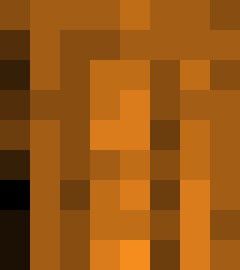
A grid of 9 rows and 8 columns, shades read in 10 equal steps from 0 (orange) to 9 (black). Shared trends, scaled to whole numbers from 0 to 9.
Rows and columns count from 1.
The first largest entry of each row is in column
1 1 1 1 1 1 1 1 1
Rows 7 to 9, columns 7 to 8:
1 3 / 1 4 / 1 3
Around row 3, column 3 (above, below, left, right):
4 4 3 2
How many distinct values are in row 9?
6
